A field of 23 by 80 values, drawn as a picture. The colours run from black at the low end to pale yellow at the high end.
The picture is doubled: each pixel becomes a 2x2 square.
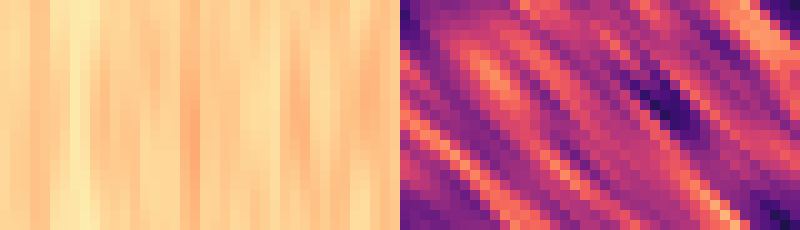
It is made of 1 by 2 panels. Panel 1,1: very high, streaked downward, faint in contrast. Panel 1,2: middling, slanting down to the right, strong in contrast.
